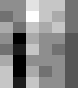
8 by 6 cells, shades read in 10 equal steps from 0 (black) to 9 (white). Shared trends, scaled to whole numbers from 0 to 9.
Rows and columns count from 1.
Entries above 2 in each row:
6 6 6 5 5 5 5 5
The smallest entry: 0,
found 3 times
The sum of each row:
36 35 34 24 24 24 25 28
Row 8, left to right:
7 1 7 5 5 3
